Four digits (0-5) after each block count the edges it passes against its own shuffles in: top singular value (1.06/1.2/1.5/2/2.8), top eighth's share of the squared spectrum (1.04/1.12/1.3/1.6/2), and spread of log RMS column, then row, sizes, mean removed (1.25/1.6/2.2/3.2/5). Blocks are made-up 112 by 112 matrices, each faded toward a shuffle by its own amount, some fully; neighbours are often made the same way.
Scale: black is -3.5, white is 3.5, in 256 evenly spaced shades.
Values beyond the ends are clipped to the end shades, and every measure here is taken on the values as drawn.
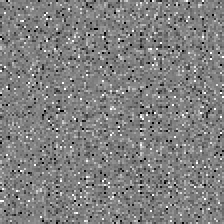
4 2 1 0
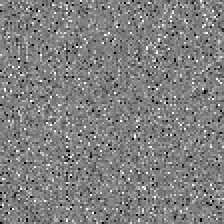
3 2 1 0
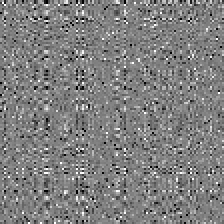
5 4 3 3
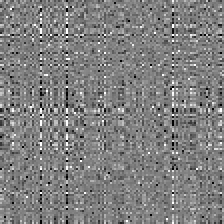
5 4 4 3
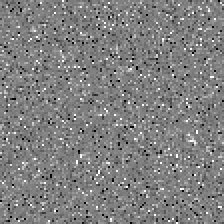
0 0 0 0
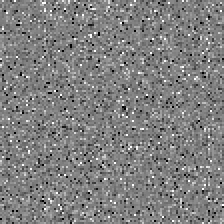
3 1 0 0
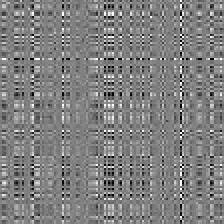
5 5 5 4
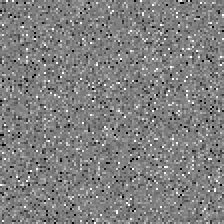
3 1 0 0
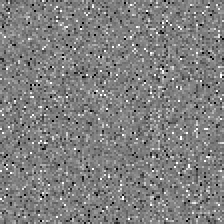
0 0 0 0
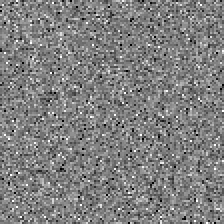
2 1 0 0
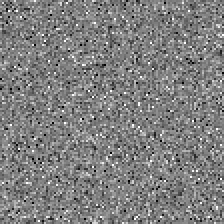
3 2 0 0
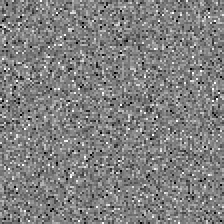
2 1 0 0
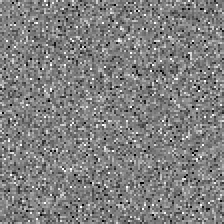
1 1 0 0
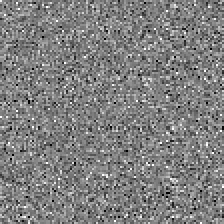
4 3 2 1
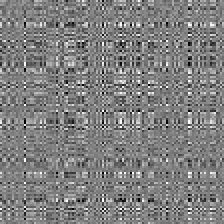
5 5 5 5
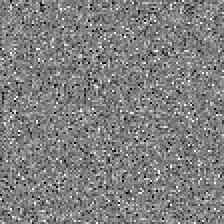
2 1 0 0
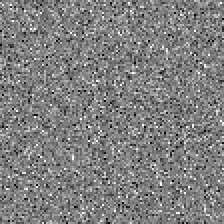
2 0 0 0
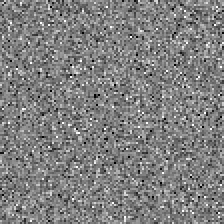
2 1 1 0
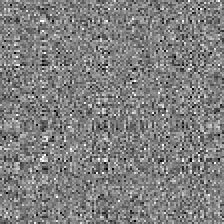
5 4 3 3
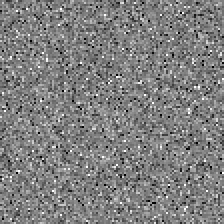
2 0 0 0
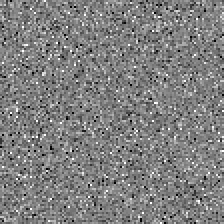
2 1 0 0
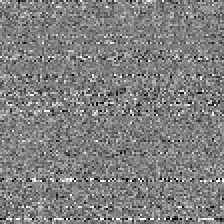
2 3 0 4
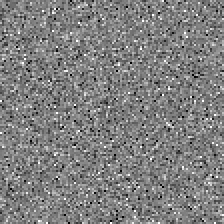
0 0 0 0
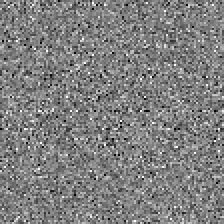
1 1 0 2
